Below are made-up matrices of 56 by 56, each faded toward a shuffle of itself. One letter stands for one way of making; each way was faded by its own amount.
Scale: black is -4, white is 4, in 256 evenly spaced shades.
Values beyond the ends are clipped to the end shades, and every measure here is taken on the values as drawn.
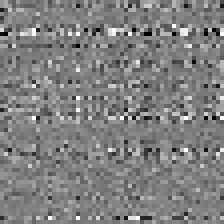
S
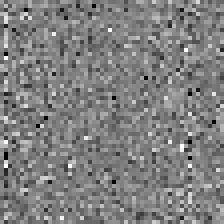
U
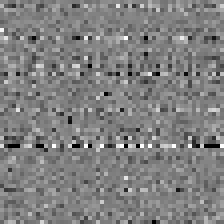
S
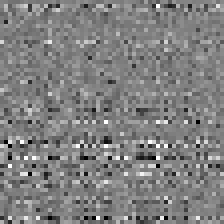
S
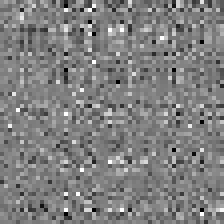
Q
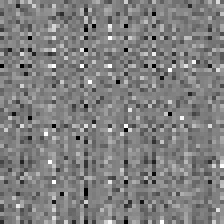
Q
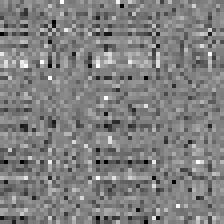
Q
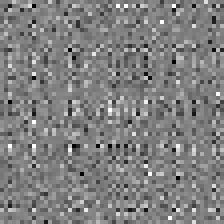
Q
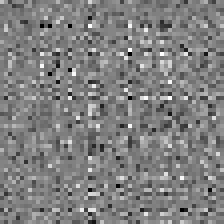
Q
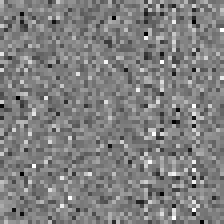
U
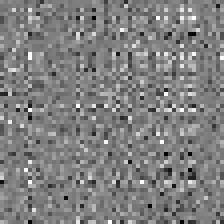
Q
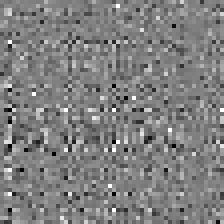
Q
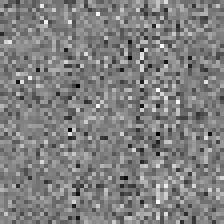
U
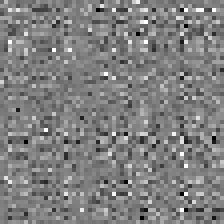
Q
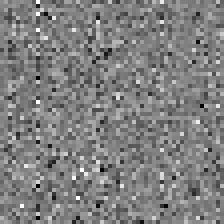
U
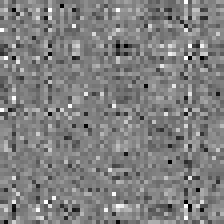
Q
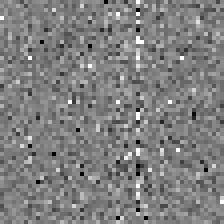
U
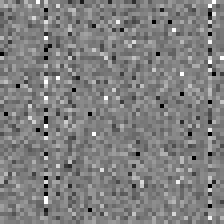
U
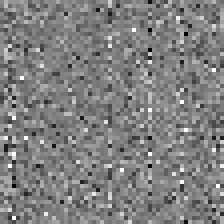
U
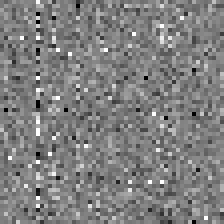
U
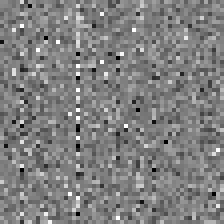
U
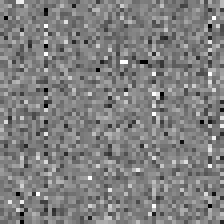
U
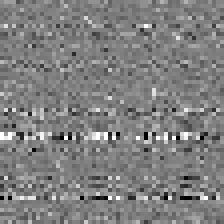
S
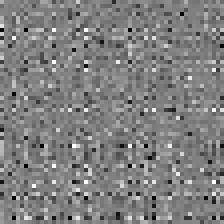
Q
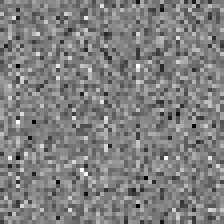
U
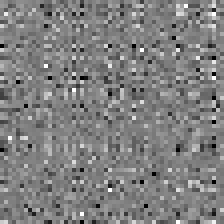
Q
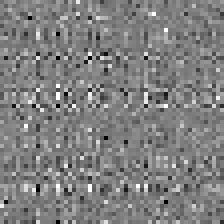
Q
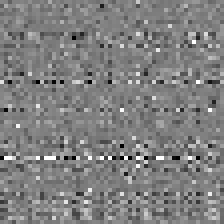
S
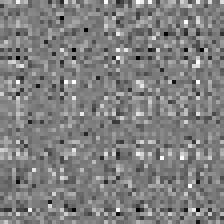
Q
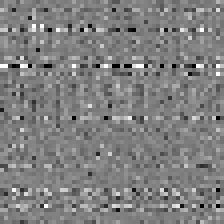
S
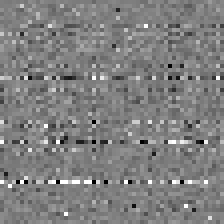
S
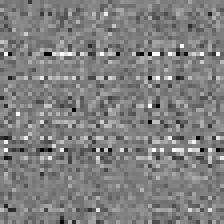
S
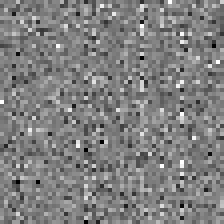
U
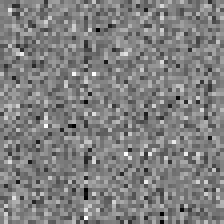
U
